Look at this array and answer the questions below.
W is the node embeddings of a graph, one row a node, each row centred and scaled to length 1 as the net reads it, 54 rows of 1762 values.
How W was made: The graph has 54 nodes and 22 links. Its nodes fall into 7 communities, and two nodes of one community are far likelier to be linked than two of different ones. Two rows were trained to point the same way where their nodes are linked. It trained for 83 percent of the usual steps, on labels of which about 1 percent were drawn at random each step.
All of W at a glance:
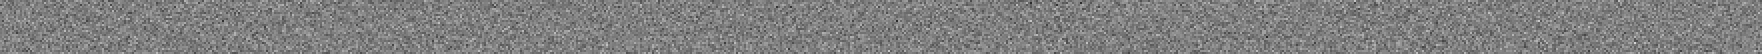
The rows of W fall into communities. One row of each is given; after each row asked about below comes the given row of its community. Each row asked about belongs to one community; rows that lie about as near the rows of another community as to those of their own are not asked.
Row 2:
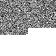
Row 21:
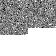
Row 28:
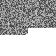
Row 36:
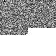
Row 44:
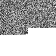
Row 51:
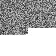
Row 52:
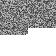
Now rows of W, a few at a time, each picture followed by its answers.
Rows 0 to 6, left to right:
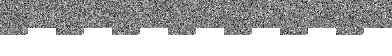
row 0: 2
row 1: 28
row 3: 21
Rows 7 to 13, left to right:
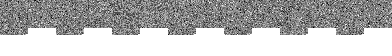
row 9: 2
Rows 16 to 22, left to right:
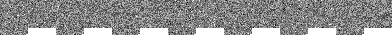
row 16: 52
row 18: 2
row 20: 52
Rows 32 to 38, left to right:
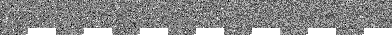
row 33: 51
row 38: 52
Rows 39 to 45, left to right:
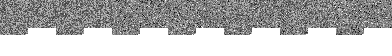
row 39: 21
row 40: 44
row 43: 36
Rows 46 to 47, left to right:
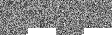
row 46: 44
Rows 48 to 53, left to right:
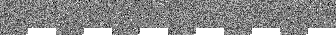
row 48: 44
